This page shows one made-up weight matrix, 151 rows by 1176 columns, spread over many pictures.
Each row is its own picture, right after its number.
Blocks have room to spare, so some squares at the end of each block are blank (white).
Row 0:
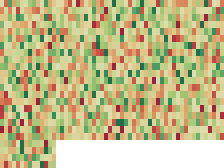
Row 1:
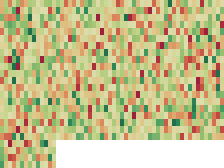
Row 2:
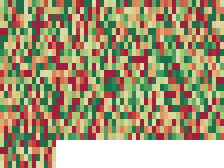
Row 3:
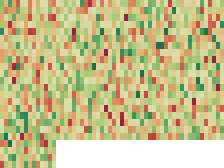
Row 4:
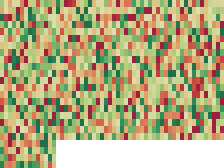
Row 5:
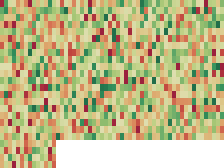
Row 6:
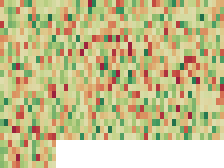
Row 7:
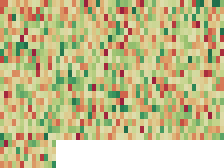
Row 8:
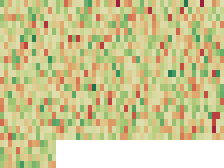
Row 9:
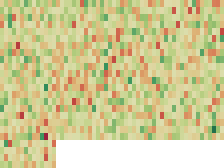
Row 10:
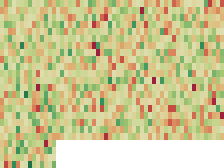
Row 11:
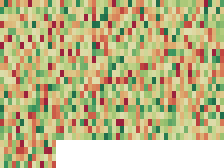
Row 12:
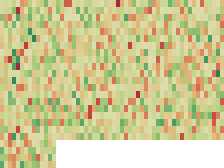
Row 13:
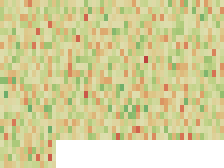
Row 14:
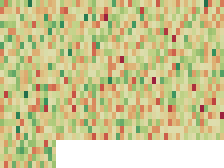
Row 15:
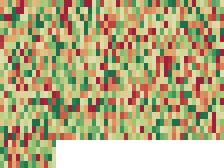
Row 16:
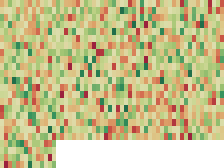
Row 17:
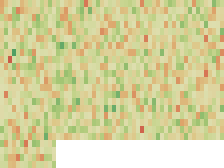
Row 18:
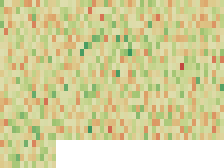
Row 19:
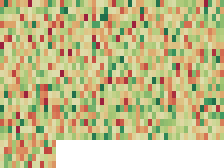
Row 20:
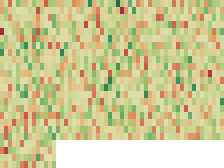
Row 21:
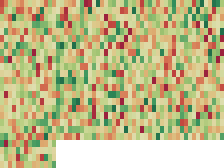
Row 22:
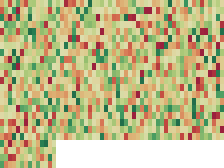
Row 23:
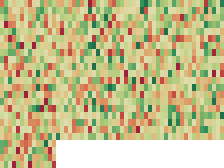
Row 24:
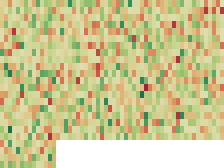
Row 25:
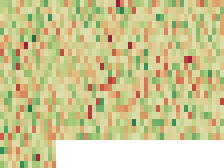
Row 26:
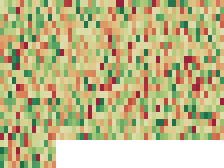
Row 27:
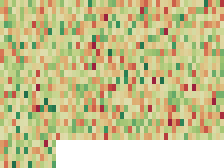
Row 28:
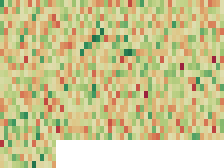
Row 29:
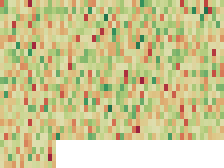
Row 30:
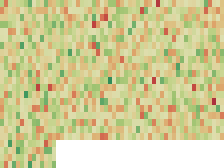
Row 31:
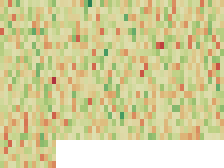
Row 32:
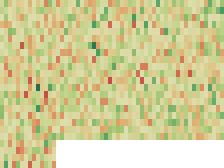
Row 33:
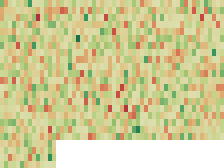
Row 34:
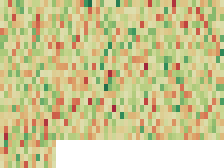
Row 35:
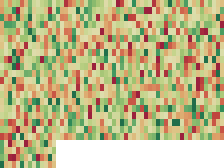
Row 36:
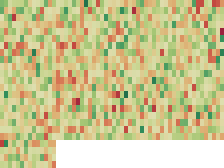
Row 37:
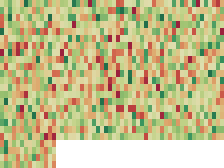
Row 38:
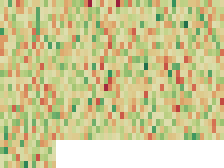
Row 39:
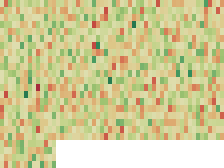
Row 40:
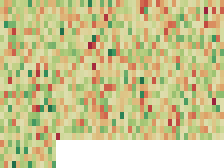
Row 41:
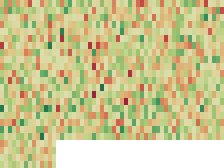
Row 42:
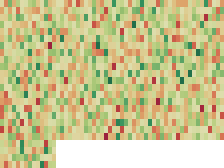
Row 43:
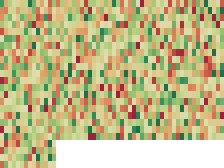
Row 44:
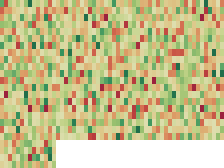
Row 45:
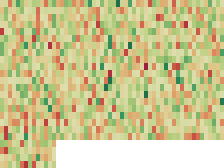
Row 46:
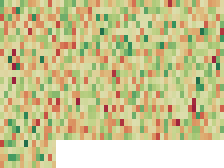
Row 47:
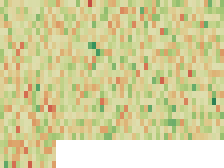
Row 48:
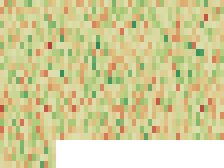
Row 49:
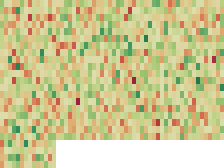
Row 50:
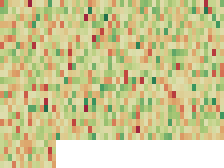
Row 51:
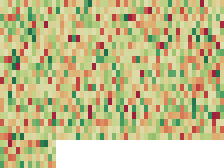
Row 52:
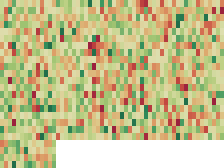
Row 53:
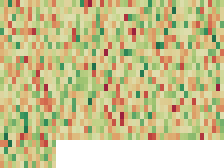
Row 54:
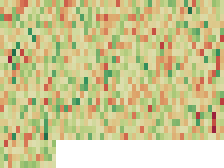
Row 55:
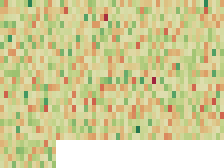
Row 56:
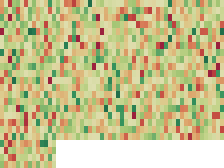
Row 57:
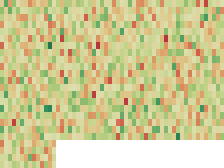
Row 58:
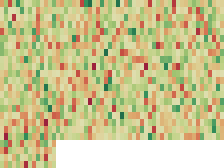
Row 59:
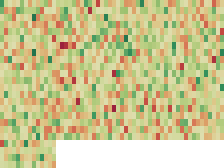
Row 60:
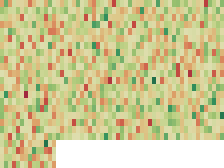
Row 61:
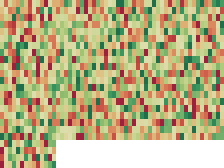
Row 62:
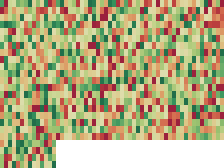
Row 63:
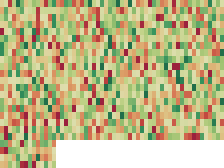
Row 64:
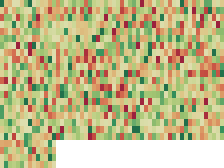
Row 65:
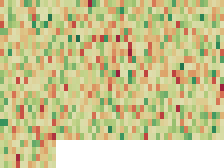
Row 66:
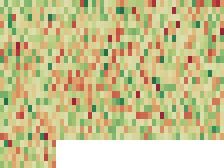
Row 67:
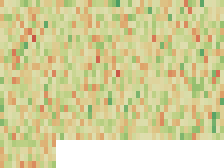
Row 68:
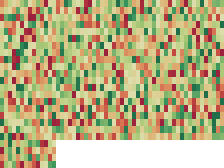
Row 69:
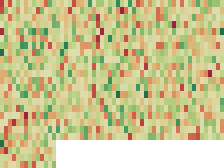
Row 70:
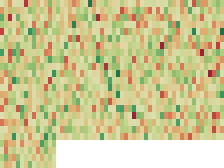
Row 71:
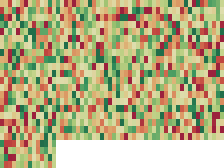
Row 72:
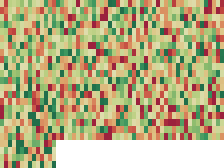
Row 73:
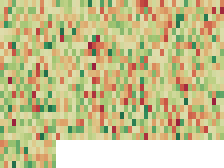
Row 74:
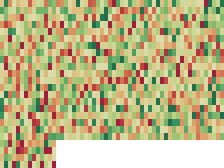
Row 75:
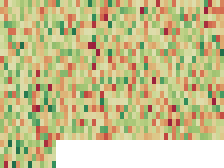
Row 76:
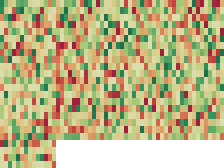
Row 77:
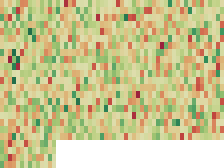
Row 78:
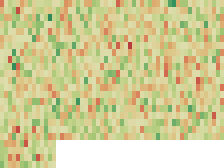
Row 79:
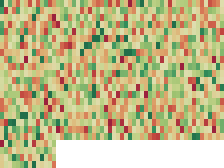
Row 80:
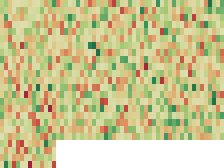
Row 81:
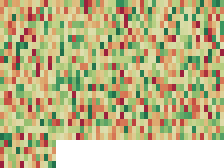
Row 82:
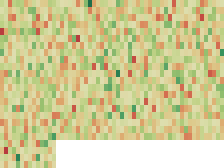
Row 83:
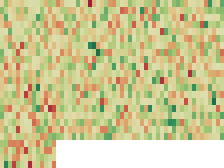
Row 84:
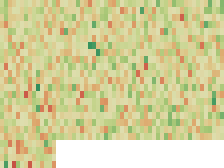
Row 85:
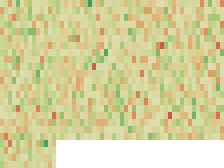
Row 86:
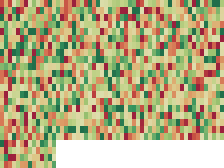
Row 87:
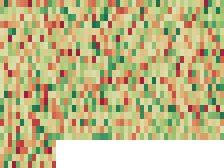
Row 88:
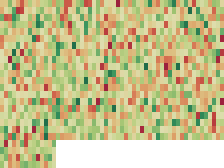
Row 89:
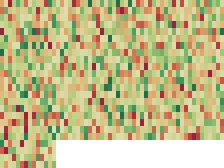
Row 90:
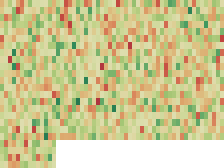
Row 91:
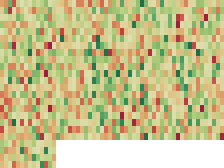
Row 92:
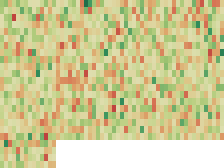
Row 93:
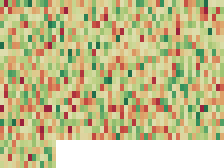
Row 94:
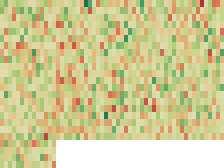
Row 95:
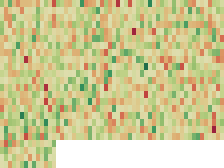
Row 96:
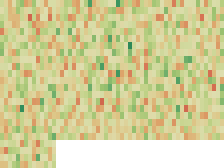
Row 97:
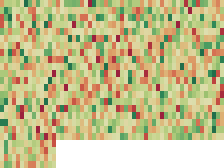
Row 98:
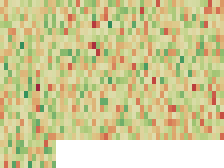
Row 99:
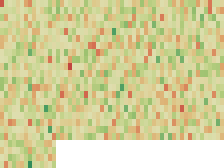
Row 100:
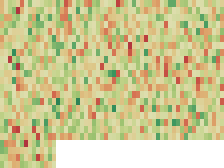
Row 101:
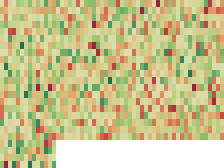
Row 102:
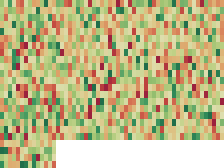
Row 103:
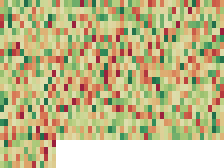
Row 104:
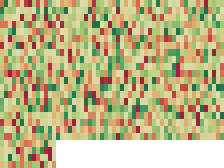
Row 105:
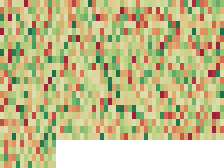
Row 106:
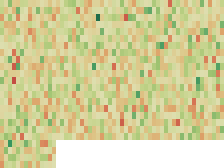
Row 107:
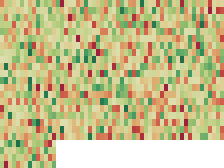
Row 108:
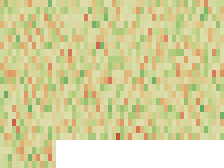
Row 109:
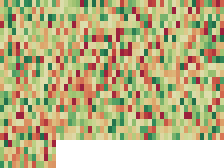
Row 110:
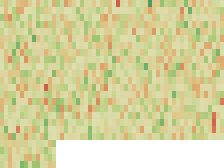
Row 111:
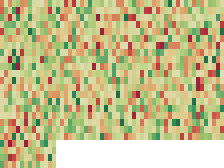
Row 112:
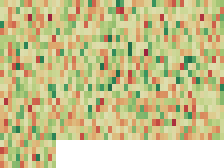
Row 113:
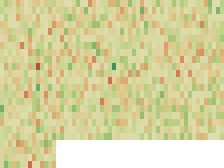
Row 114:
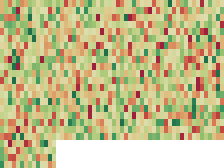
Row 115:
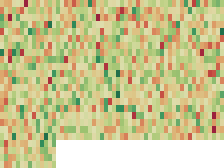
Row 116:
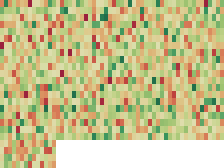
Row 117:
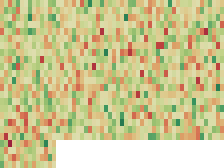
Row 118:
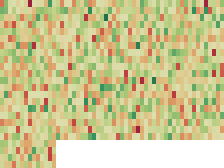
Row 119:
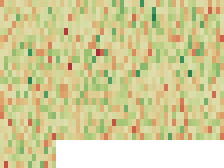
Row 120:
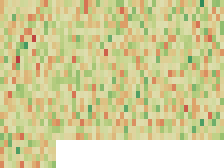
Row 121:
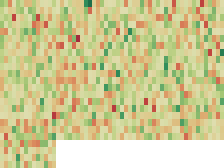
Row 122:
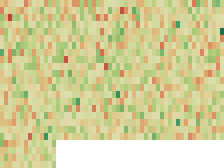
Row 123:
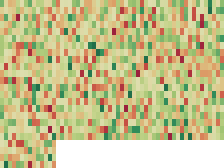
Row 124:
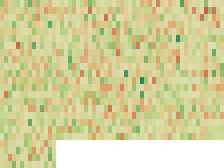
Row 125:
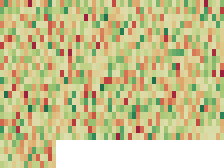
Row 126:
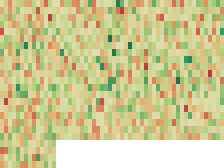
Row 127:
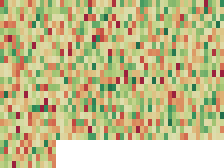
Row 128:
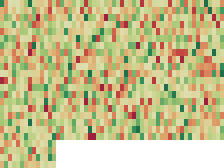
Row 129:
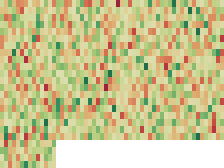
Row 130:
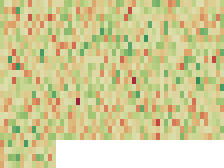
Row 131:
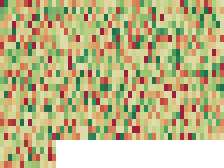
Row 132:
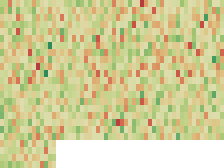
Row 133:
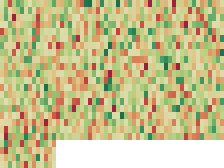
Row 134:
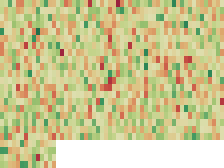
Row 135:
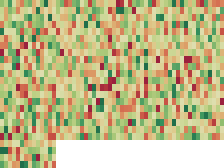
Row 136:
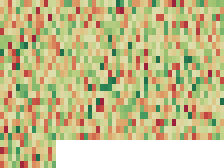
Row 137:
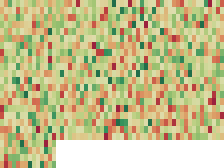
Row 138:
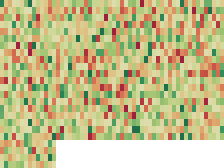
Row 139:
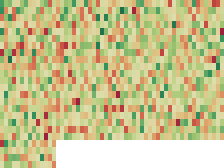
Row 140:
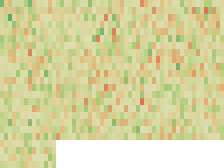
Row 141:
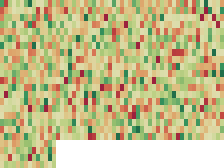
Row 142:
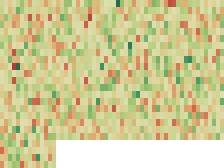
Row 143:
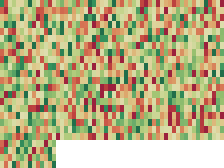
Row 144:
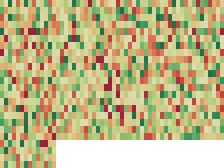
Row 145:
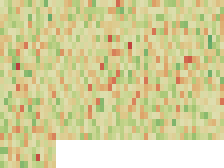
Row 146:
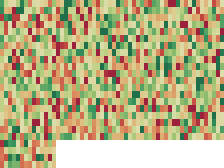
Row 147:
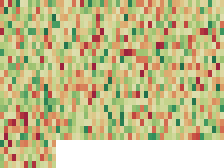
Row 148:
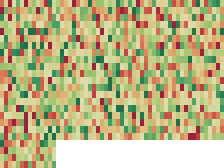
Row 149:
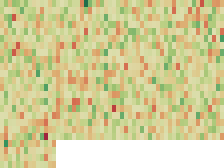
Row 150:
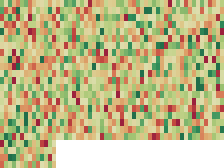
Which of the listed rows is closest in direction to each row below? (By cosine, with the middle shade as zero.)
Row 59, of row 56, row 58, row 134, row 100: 58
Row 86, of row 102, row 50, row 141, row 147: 147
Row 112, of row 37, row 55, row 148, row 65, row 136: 136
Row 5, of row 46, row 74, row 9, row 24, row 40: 74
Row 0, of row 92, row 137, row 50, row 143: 137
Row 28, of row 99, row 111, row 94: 94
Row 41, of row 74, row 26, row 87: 87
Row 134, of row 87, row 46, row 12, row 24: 12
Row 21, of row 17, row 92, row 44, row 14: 17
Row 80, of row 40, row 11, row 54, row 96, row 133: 11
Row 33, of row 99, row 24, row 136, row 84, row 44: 44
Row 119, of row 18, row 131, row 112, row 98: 98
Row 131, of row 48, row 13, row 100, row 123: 13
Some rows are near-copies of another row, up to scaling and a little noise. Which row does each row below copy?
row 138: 64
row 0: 42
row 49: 130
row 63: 45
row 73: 52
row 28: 79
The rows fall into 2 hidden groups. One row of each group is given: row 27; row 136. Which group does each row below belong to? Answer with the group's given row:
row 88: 136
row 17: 136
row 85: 136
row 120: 136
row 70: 136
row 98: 27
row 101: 27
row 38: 136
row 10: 27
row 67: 136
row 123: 27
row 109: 136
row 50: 27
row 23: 27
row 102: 136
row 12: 136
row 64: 27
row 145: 136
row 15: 136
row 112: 136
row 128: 27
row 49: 136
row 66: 136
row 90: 136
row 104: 27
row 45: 136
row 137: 27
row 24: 27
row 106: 136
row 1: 136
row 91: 27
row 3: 136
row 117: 136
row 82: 136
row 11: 27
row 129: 136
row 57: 27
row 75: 27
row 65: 136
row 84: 27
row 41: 27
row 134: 136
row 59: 136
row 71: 136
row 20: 136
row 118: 27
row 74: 27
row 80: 27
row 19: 27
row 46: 136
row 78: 136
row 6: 136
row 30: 27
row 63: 136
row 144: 136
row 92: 136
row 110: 136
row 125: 27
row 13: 27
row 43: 27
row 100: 136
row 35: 136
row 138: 27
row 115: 136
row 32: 27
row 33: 27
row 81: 136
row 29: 27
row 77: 136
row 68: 136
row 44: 27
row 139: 136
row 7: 136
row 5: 27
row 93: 27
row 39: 27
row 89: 136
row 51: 136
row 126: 136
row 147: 136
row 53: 136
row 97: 136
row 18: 136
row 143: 27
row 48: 27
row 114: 136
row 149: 136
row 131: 27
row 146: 136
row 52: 27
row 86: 136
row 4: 136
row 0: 27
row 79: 136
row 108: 27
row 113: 27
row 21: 136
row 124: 27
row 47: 27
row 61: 136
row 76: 136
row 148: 136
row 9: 136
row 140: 27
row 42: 27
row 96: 136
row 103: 136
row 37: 136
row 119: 27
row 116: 27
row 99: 27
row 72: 27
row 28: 136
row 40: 27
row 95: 136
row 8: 136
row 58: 136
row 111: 136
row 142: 136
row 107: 27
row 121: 136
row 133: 136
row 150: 136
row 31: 136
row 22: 136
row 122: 136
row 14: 27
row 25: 136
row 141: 27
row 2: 136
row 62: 27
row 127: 27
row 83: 27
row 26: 136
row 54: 136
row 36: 136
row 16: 27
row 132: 27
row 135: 136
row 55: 27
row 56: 136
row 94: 136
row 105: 136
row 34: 136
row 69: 136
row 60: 27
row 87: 27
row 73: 27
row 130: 136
